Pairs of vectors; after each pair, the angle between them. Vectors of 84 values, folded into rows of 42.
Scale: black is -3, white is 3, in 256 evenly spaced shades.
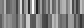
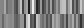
nearly parallel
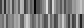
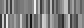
partly opposed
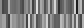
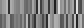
nearly opposite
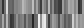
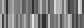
nearly opposite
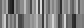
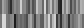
partly aligned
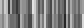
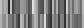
nearly parallel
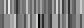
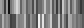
nearly opposite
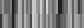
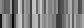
nearly parallel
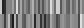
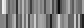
partly opposed
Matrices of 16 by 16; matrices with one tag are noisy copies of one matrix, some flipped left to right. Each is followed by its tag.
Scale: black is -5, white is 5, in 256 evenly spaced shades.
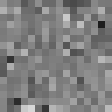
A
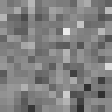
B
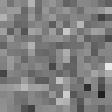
B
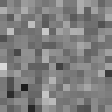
B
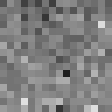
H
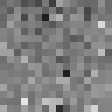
H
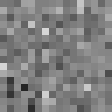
B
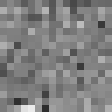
A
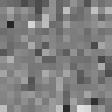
A
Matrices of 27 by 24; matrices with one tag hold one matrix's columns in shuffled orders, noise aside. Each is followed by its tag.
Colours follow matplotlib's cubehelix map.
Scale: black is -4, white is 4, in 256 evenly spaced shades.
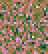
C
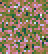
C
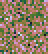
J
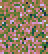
C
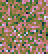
J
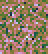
C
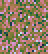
J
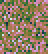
J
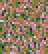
C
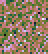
J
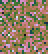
J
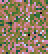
J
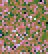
J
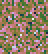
J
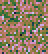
J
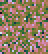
J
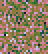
J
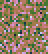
J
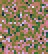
C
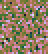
C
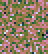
J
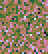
J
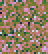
J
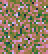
C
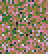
J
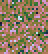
J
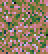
J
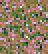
C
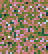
C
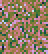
C
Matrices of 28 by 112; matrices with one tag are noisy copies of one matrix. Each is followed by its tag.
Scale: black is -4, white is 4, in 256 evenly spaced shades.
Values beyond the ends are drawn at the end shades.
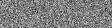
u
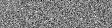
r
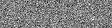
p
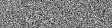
r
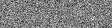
p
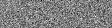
r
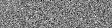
r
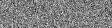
u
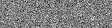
p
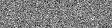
p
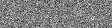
p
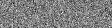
u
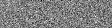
r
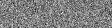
u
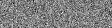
u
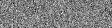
u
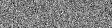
u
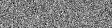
u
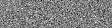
r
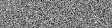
r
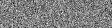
u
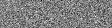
r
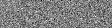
r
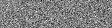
r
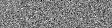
r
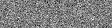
p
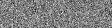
u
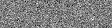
p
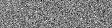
r
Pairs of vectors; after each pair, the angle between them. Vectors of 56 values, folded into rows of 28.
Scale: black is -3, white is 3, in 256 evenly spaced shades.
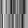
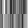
nearly parallel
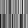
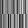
orthogonal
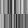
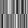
partly opposed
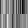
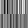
partly opposed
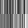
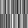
orthogonal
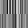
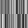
partly opposed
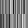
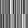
nearly parallel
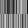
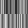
partly aligned
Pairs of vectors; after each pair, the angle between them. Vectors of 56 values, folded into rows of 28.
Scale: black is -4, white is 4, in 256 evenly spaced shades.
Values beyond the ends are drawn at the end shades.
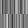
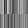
orthogonal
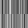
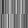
partly aligned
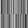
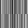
nearly opposite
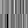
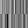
nearly parallel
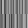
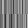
nearly parallel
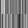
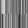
nearly parallel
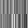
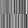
partly aligned
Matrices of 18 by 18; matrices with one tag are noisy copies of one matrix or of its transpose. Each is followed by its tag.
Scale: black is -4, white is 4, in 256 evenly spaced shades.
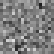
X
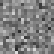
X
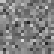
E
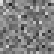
E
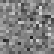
X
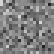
E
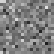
E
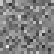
E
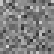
E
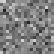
E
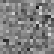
X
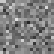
E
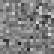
X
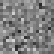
X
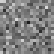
E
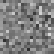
X
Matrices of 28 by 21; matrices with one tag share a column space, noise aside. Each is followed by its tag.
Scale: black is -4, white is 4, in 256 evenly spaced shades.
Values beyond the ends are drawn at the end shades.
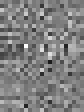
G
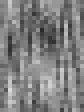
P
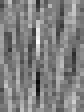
P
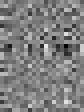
G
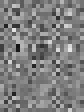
G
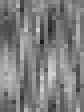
P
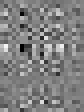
G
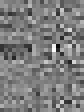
G
